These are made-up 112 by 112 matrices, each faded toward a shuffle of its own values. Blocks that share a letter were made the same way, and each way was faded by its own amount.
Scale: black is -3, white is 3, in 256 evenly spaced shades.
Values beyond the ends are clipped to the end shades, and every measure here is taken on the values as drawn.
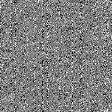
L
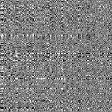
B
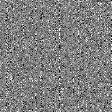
L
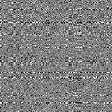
B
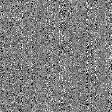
L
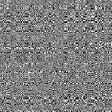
B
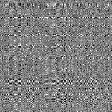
B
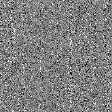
L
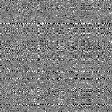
B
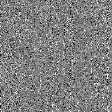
L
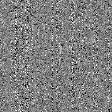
L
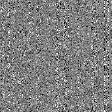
L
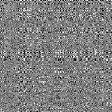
B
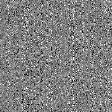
L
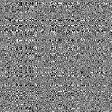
B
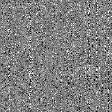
L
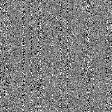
L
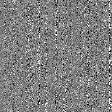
L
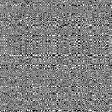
B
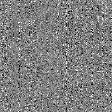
L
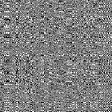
B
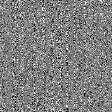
L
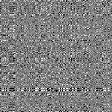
B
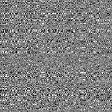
B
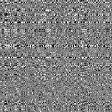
B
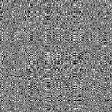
B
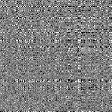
B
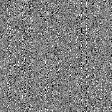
L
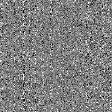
L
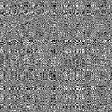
B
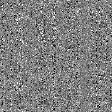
L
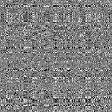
B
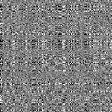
B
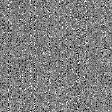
L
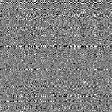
B
